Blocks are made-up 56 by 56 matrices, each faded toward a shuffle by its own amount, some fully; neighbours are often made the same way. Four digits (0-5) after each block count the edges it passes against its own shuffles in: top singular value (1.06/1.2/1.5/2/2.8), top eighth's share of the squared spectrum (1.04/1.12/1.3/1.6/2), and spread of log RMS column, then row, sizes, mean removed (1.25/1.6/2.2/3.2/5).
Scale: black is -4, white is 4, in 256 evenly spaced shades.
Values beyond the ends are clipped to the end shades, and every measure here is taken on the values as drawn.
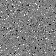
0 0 0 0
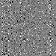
3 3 2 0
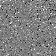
2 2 1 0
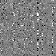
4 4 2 1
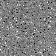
2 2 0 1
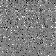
3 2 0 1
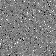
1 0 0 0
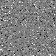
2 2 1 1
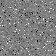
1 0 0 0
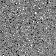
2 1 0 0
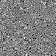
3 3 1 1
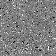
1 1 0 0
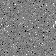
0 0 0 0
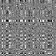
5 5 3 3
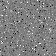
0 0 0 0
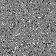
0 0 0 0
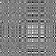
5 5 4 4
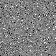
2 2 0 0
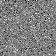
0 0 0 0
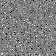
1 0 0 0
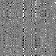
4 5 3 2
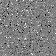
1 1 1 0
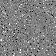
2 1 0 0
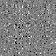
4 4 2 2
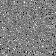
2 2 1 1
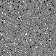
2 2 1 0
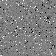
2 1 0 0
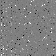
3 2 1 0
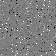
1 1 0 0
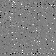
3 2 1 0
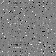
3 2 0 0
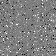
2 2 1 0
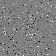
1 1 0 0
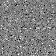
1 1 0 1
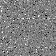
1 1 0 1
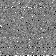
2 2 0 2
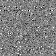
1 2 0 2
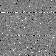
3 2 0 1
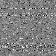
2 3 0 3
